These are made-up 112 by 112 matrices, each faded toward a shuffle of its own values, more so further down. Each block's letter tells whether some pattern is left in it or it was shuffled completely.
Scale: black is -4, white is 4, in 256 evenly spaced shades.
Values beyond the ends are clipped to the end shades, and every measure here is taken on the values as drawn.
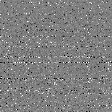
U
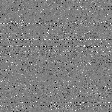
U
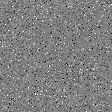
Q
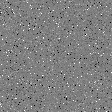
Q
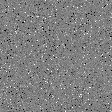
Q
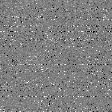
U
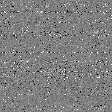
U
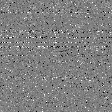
U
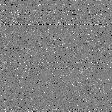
U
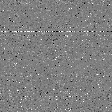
U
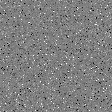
Q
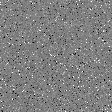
Q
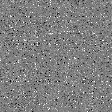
U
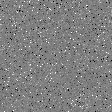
Q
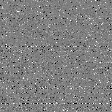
U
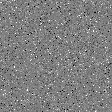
Q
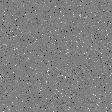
Q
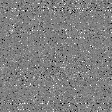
U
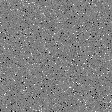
Q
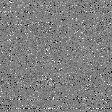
U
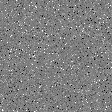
Q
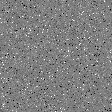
Q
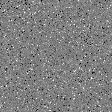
Q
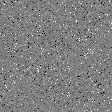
Q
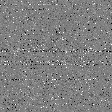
U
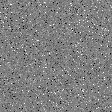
Q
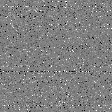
U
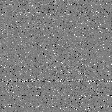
U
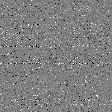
U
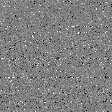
U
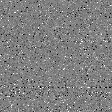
U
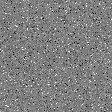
Q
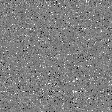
U
